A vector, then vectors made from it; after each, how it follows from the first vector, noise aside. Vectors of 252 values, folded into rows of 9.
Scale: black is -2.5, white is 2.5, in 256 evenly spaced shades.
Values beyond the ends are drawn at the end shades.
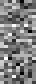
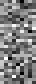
copied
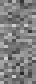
shrunk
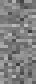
shrunk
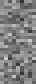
shrunk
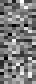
negated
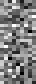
copied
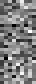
negated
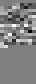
partly zeroed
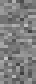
shrunk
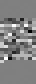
partly zeroed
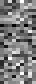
negated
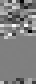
partly zeroed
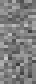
shrunk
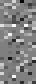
partly zeroed
